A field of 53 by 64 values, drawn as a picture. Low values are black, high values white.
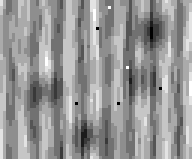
Stripes running up and down repeat 8 times from left to right. Four dips sink into the field. Streaks run downward. Six lone cells stand out: two far higher and four far lower than their neighbours. There is no overall slope.
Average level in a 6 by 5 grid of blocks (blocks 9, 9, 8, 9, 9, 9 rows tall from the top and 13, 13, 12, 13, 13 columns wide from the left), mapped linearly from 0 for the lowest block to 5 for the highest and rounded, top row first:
44323
34313
35324
22424
34244
43034
